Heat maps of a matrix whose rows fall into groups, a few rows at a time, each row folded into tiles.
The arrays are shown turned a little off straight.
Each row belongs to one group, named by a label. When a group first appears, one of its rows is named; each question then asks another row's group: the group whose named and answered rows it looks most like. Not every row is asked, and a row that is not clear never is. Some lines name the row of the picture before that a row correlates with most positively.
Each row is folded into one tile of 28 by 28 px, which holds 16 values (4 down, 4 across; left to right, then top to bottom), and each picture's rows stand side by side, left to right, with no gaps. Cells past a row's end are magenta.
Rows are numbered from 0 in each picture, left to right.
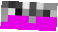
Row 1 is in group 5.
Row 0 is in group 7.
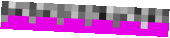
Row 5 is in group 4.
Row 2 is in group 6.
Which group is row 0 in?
5
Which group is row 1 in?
5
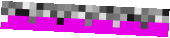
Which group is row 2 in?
6
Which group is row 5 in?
6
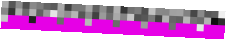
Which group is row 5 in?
5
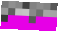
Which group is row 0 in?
6
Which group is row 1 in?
6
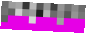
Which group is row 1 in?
4
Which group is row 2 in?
4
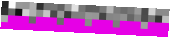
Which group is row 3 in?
7
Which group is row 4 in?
7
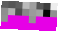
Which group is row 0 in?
7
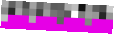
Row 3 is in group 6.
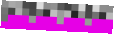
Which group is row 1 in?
5
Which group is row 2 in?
7
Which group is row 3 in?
5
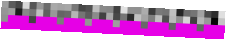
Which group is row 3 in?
5
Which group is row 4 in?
5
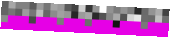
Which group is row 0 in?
5
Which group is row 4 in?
6
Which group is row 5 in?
6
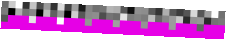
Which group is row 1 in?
4
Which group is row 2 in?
4
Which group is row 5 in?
7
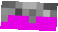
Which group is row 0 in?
7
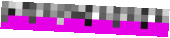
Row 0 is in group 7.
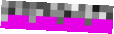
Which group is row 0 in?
4
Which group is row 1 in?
7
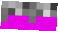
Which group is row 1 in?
6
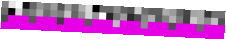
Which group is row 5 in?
7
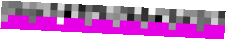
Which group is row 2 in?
4
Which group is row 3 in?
7
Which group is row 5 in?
5
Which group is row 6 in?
5
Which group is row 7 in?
6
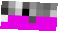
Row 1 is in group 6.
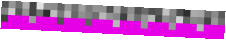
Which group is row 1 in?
5
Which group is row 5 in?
7
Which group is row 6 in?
7
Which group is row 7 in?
4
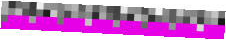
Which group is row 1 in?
5
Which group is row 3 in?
4
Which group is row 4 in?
5
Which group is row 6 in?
5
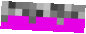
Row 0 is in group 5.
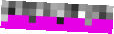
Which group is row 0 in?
4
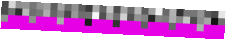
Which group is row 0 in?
5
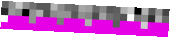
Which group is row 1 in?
7
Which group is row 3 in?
4
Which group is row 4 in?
6
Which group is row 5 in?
4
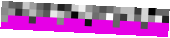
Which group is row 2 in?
7
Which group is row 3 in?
6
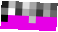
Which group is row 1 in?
4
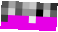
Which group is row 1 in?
4
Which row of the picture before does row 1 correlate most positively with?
1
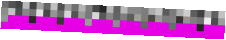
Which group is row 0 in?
7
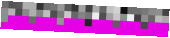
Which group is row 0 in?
7
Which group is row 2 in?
7
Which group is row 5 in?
6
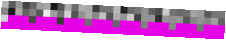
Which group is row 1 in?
6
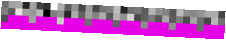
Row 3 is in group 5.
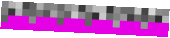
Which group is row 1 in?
5
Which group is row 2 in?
6
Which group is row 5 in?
5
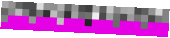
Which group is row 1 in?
5
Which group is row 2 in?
4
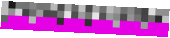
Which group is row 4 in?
4
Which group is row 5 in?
5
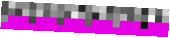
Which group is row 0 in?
5
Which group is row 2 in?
6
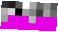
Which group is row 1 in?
4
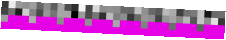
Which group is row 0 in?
5
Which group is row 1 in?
4
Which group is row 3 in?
5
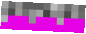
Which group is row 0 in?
4
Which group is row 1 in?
7
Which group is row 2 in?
4
